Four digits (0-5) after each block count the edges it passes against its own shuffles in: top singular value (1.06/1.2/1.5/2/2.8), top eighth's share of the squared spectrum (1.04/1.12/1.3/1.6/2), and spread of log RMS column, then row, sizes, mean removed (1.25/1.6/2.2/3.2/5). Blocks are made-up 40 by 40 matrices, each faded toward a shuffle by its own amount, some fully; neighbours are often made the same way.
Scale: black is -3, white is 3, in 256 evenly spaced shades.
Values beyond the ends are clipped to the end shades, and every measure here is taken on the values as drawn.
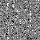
0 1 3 0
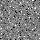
1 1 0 0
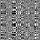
4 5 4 2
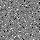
1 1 0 0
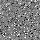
0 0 0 0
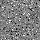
0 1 0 1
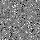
0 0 0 0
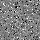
0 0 0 0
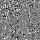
2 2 1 0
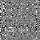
3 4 3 2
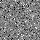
0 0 0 0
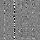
4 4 2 0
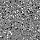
1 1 1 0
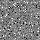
1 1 1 0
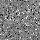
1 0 0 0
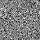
3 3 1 1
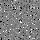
2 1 1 0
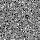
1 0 0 0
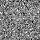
2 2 0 0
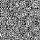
3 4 2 2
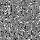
2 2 1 0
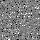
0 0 0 0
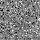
2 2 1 0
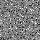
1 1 0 0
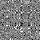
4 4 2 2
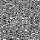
3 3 1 1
